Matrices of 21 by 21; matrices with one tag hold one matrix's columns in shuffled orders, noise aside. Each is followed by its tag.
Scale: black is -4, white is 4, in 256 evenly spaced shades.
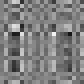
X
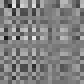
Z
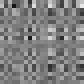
Z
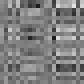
Z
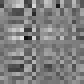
Z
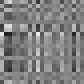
X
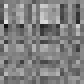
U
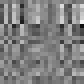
U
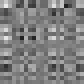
Z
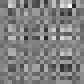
Z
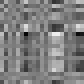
X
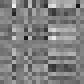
Z
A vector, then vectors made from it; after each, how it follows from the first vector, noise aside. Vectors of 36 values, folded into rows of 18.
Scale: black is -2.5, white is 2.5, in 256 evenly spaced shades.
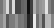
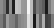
negated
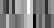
negated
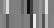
partly zeroed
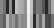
negated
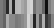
negated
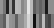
negated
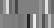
partly zeroed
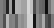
negated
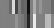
partly zeroed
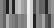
negated
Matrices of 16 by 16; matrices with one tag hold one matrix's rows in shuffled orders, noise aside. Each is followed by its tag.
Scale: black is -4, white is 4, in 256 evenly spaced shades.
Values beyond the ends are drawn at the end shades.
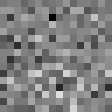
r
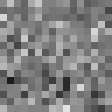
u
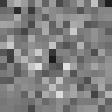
r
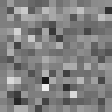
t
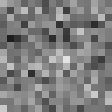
u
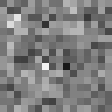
t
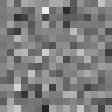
t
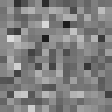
t
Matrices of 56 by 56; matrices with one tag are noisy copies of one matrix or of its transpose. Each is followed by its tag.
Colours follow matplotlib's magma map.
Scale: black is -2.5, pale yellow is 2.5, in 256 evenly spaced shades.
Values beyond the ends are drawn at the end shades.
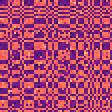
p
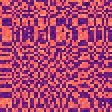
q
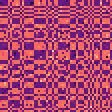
p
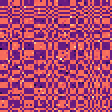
p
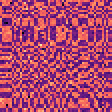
q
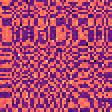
q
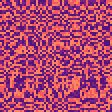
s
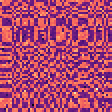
q
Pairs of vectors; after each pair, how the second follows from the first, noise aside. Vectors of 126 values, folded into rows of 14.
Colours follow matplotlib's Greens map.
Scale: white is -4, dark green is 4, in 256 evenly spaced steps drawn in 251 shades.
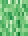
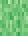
shrunk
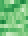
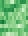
copied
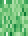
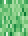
copied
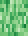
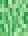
sign-scrambled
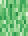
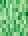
negated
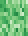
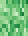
negated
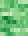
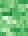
negated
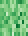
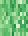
negated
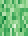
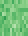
shrunk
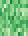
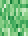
copied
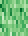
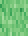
shrunk
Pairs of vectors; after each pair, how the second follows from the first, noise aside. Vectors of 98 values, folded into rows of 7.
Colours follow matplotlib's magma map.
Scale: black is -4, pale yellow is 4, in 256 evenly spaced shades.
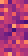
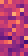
wrapped around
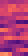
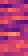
wrapped around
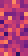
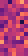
reversed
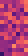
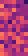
reversed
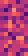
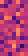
reversed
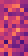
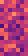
wrapped around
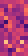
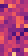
wrapped around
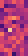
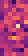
reversed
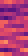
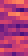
wrapped around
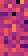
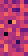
wrapped around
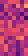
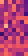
wrapped around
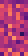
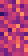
wrapped around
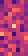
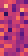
wrapped around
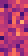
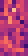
wrapped around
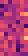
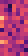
reversed
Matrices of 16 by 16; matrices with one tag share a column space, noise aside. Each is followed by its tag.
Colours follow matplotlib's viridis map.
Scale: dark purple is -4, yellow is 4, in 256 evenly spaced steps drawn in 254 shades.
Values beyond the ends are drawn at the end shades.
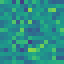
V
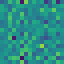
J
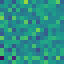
J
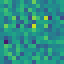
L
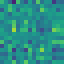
V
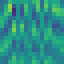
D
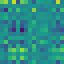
V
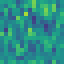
D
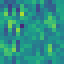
D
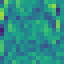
D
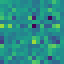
L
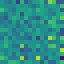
J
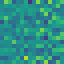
J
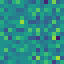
J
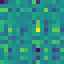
V
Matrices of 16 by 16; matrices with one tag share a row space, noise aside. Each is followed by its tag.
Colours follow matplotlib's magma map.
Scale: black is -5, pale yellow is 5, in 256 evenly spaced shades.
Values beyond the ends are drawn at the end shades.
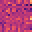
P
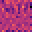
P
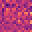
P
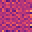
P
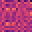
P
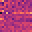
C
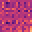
P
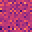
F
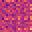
P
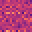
P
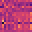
C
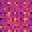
F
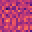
P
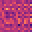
P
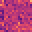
C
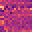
C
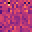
F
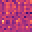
P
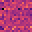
C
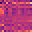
C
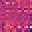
P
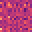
F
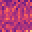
P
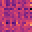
P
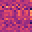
P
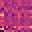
C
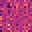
F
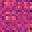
P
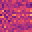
C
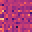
C
